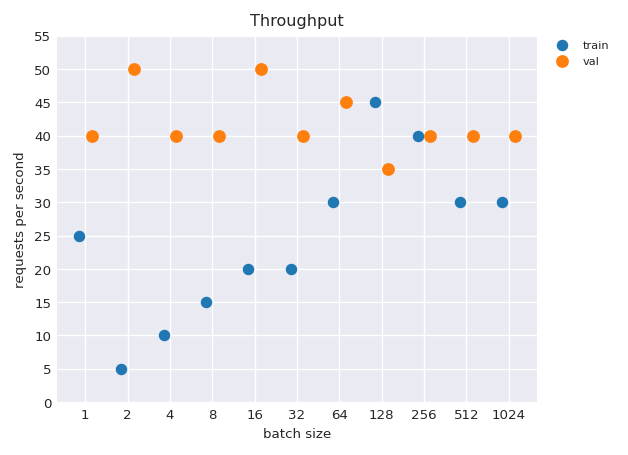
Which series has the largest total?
val
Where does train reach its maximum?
128
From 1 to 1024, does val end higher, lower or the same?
the same
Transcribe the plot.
Title: Throughput
x-axis: batch size, ticks 1 2 4 8 16 32 64 128 256 512 1024
y-axis: requests per second, ticks 0 5 10 15 20 25 30 35 40 45 50 55
Legend: train, val
Values:
train: 25 5 10 15 20 20 30 45 40 30 30
val: 40 50 40 40 50 40 45 35 40 40 40
